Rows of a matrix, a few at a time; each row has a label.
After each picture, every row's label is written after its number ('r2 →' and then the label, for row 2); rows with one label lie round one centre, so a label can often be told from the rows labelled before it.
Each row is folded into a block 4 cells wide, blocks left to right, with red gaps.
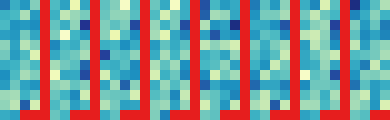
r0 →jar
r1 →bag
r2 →bag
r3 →bag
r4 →jar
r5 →jar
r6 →bag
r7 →jar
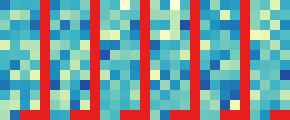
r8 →jar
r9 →jar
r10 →bag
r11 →bag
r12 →jar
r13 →bag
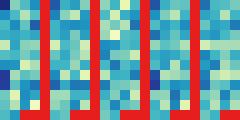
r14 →jar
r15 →jar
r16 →bag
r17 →jar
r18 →jar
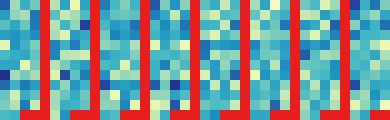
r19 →jar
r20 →bag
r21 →jar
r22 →jar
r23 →bag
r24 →bag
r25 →bag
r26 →jar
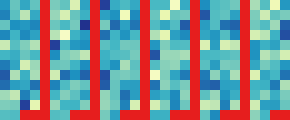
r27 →jar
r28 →bag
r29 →jar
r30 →bag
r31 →jar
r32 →bag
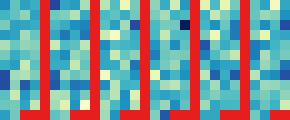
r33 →jar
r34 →jar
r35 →bag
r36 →bag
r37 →bag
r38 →bag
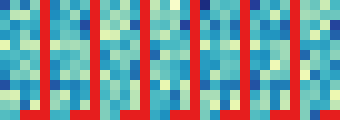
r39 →jar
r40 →jar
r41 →bag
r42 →bag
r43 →jar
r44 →jar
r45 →bag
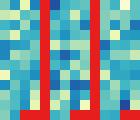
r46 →bag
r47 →jar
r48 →bag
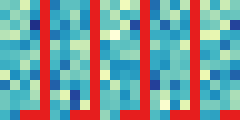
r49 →bag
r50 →jar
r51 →bag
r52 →jar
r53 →bag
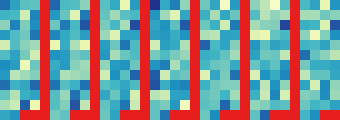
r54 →jar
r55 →jar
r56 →bag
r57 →jar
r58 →bag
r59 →bag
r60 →bag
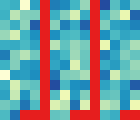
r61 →bag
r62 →jar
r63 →jar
